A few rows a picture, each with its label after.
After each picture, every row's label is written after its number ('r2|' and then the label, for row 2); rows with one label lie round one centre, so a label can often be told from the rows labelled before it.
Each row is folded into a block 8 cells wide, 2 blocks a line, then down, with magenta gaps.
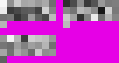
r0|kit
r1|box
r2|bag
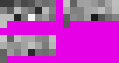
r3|box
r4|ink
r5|ink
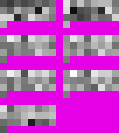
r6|box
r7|kit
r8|bag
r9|bag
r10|bag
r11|bag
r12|ink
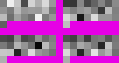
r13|bag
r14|box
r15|box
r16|box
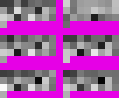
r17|box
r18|ink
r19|box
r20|box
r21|box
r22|box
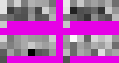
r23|kit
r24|kit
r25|ink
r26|bag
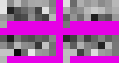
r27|kit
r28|ink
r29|box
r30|box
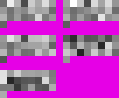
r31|bag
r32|bag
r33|bag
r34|box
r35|kit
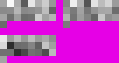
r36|bag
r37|bag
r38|kit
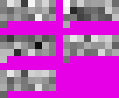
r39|bag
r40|kit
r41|box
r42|bag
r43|bag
